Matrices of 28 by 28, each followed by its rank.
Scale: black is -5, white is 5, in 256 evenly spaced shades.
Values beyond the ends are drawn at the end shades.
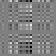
one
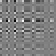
one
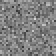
full rank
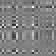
two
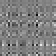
two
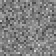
full rank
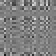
two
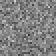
full rank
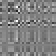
two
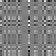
one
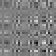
two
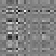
two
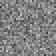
full rank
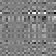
two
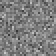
full rank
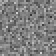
full rank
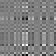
one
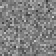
full rank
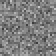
full rank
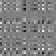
two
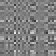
two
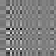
one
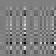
one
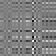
one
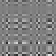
one
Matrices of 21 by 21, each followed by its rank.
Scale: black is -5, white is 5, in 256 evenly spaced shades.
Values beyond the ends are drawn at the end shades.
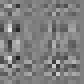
two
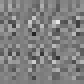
three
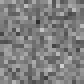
full rank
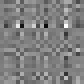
two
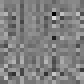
three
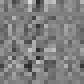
three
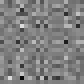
three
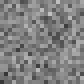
full rank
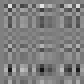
one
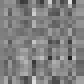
two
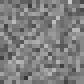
full rank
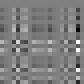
one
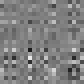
two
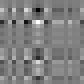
one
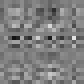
two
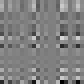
one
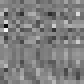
three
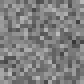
full rank
